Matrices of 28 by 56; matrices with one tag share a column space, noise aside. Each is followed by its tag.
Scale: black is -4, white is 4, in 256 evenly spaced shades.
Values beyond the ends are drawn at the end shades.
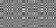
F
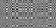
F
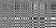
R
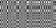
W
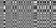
W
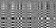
R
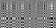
R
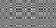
F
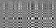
R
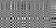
R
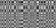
W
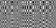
W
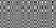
W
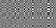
F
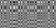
W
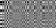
W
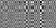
W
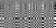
R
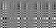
R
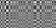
W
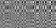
W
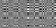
F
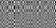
W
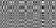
W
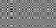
F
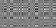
F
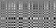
R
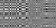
F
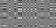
F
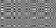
F
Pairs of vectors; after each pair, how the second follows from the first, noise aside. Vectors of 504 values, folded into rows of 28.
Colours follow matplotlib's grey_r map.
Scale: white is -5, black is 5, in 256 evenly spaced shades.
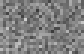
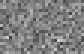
shuffled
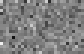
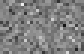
shuffled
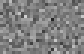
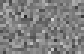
negated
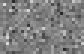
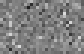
shuffled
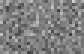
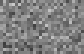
shuffled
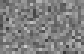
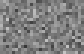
negated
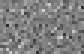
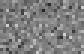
negated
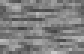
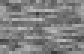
negated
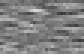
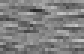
negated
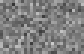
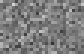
sign-scrambled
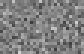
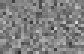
sign-scrambled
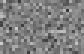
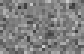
shuffled
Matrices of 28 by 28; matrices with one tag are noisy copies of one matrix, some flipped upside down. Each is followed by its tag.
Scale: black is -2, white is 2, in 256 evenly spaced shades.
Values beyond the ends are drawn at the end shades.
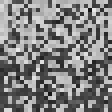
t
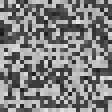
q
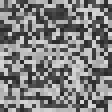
q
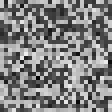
q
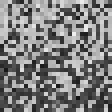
t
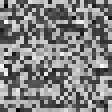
q
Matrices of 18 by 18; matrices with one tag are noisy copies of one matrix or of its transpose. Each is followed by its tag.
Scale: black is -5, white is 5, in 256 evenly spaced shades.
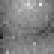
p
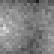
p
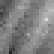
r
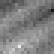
r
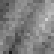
r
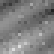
r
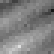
r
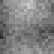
p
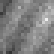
r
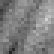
r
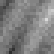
r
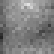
p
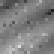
r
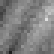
r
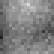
p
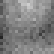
p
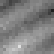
r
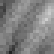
r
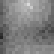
p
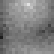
p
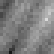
r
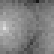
p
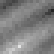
r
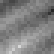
r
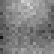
p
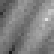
r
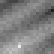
r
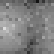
p
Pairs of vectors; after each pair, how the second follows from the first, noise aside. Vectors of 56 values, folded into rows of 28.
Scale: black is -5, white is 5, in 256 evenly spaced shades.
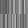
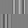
partly zeroed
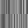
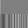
partly zeroed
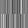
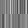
shuffled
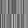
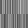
shuffled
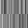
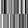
scaled up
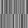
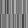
shuffled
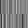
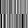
scaled up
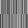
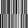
scaled up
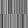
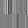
partly zeroed
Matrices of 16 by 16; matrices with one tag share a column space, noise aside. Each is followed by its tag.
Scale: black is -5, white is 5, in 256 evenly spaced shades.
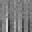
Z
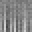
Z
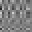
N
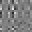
N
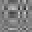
N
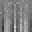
Z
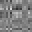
N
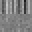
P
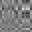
N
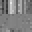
P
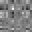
N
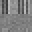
P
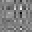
N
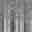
Z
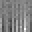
Z
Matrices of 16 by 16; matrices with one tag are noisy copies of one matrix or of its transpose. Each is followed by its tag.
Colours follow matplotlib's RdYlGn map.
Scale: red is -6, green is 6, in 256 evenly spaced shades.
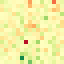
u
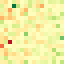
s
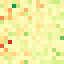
s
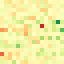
u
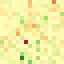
u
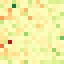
s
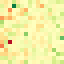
s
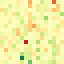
u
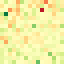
s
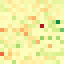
u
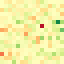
u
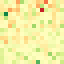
s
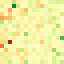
s
